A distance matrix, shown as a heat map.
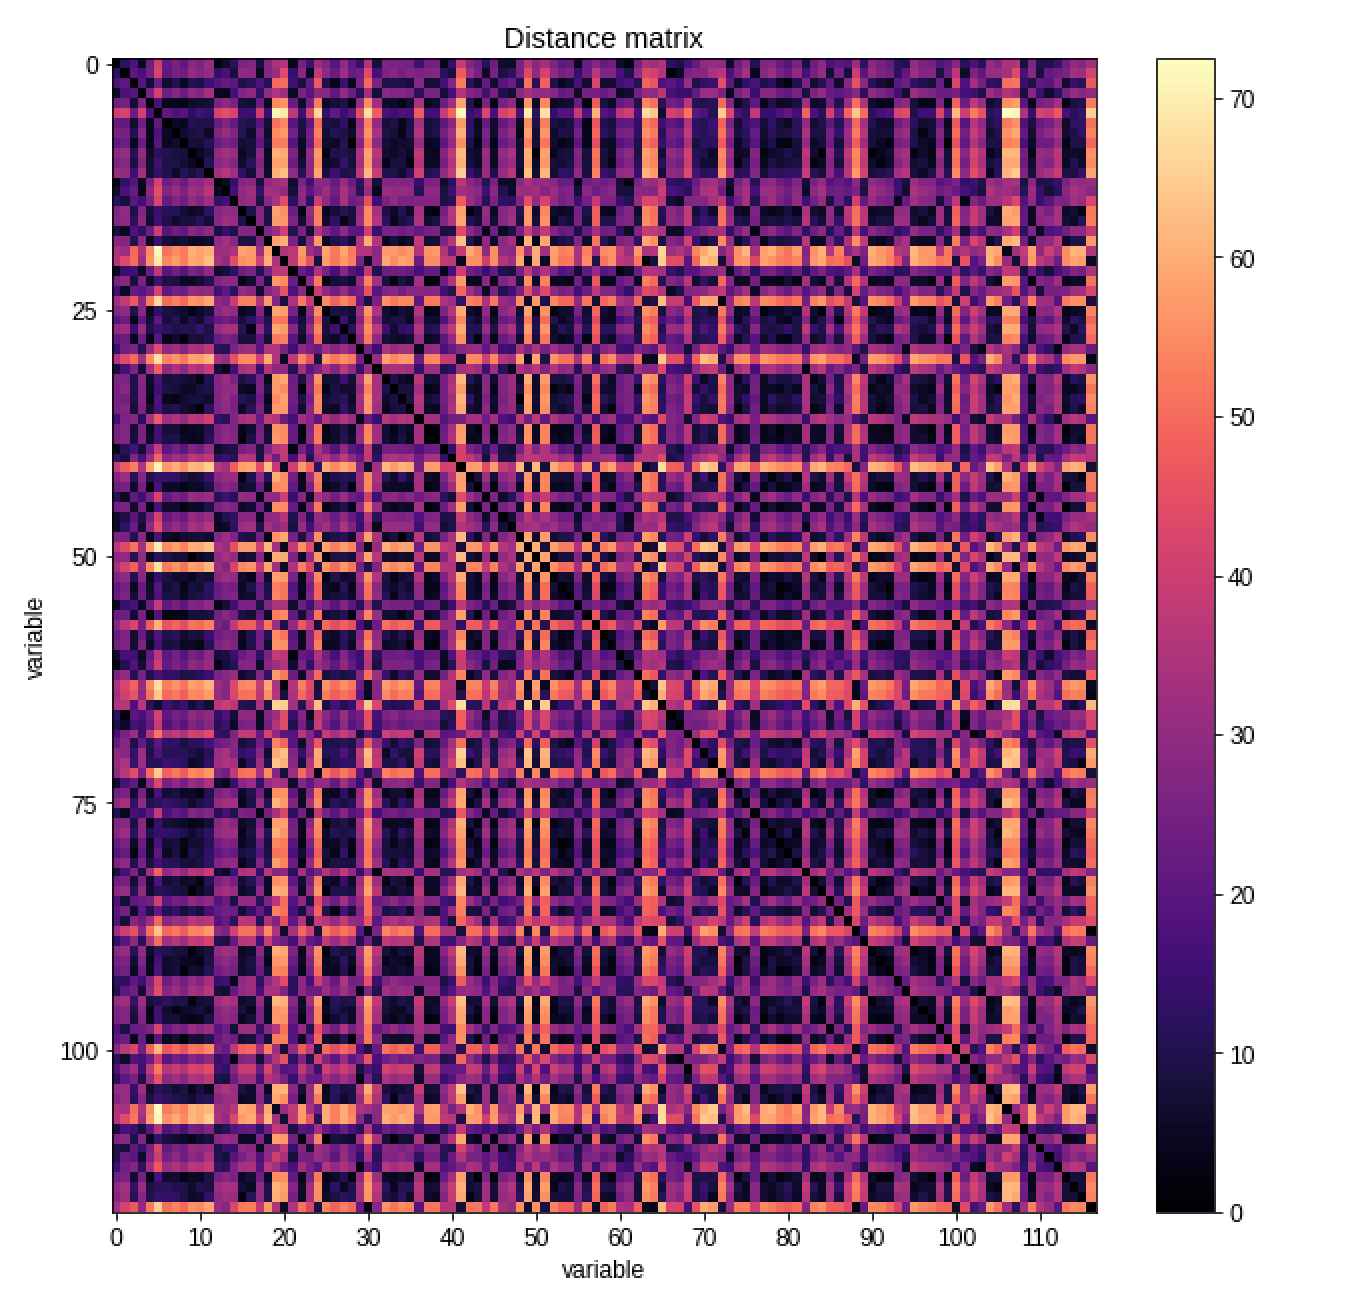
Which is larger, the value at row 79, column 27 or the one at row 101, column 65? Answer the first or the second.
the second
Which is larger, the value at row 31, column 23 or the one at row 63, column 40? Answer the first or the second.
the second
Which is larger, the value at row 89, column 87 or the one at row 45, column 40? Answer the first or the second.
the second
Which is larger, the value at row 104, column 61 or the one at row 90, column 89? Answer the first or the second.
the second
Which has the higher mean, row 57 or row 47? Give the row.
57
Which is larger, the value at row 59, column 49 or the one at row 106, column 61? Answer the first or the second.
the first
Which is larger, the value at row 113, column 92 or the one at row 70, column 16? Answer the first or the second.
the second
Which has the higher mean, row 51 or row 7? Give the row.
51
